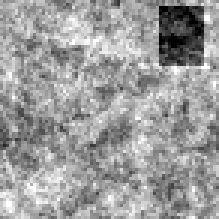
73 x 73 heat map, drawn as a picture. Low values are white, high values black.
Ninth with the highest average: top right. Odd patch: higher, in the top right. Grain: blotchy. Mirror symmetry: none. Average level on the scale: 40%.
